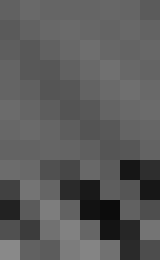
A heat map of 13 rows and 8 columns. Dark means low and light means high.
Neither half mirrors the other. The bottom right is the roughest part. The bottom right is the ninth with the lowest average. A horizontal seam about 60% of the way down splits the table, and the top part is calmer.
